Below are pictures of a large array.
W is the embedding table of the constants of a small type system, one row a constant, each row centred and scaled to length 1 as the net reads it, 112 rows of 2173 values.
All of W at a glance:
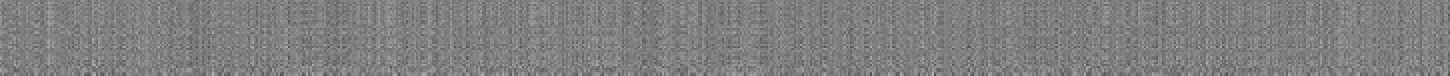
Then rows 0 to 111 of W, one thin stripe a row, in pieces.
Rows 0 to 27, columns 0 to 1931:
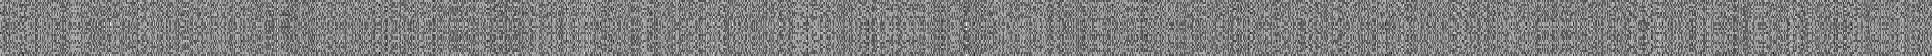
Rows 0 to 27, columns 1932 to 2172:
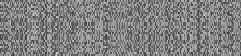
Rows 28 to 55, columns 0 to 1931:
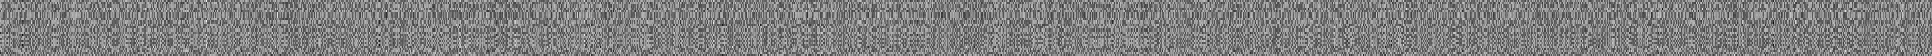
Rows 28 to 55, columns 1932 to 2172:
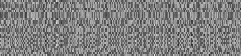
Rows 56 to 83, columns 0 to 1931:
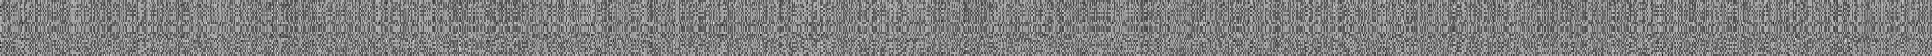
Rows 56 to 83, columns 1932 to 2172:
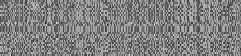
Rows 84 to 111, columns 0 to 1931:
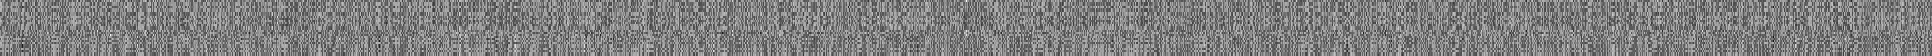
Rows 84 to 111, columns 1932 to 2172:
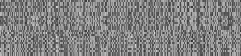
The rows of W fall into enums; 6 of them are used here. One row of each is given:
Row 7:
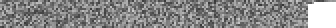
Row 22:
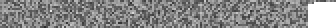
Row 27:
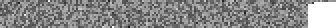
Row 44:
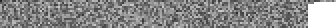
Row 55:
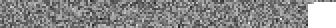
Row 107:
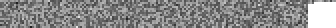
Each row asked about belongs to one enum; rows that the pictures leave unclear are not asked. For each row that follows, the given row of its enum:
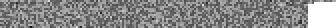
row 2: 107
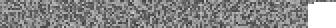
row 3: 22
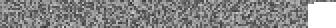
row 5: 22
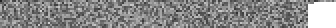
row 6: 44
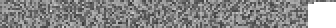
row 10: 22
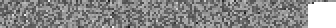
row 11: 27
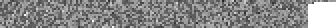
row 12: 27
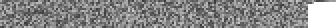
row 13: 7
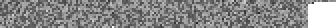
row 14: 27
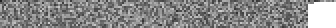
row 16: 44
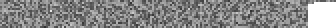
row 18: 22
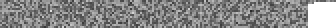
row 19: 22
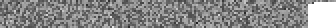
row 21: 27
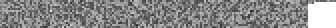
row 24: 22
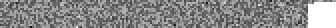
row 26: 107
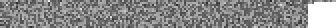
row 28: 107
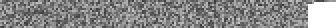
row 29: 7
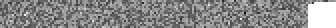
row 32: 27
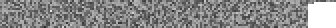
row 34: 22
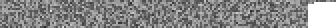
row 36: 22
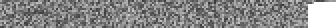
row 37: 7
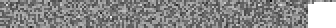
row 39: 107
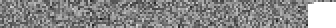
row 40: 55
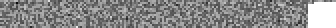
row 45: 107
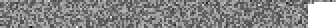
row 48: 107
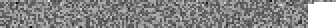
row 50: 107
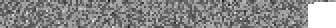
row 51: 27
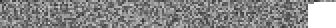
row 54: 44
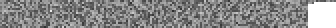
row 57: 22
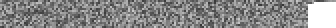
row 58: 7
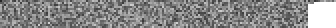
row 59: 44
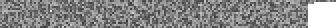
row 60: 22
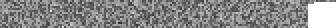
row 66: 22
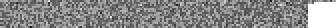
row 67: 107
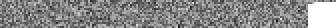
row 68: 55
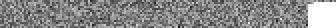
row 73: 55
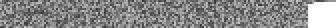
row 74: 7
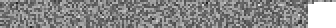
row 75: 107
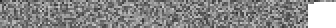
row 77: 44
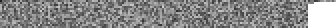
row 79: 44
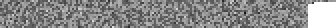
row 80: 27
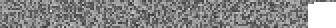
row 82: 22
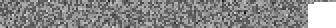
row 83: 27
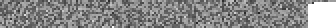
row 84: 27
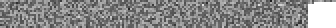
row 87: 107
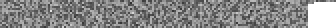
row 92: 22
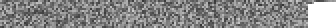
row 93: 7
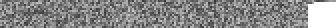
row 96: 7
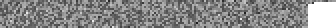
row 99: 27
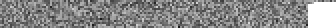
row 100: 55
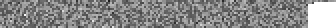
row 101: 27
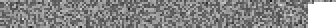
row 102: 107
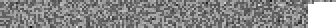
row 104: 107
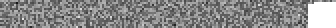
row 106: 107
